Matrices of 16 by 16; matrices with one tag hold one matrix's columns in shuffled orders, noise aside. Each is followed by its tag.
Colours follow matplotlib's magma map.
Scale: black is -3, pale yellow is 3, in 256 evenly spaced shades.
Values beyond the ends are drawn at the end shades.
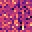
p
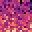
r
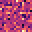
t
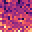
r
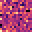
t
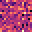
t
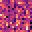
p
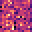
p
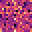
t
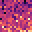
r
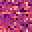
t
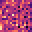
p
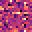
t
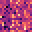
p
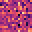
t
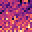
r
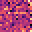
t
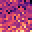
r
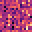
p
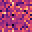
t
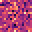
t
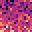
r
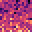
r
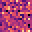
t
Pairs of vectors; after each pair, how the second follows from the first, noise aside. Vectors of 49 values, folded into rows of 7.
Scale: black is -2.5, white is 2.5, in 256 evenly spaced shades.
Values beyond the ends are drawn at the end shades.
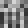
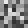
shuffled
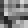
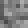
shrunk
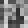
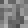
shrunk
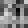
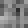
shrunk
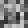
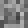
shrunk
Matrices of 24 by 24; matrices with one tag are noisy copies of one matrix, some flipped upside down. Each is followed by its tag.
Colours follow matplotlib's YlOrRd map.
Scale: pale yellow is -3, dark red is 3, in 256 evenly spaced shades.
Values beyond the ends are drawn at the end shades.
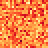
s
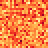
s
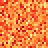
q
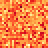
s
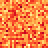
s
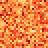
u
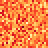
q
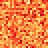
s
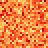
u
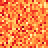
q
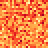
s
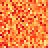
q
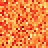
q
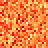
q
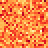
u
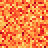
u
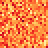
q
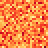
u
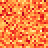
u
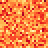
u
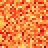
u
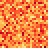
u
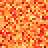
u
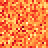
q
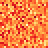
q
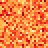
u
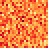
q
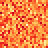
q
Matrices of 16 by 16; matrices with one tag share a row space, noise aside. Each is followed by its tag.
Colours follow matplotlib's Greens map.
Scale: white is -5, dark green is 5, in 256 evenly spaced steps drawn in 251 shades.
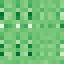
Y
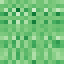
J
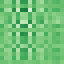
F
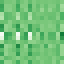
Y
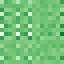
Y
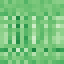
J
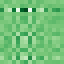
F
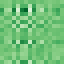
F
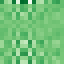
F
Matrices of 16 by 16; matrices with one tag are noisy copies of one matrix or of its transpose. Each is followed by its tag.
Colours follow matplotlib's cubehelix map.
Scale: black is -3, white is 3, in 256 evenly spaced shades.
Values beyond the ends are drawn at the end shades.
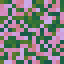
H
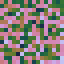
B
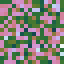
H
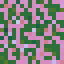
B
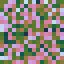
H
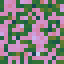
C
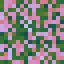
H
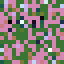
H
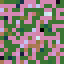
C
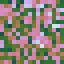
C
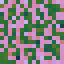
B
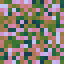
H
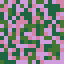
B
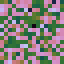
H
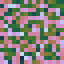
B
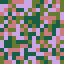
H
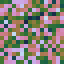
H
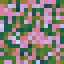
C
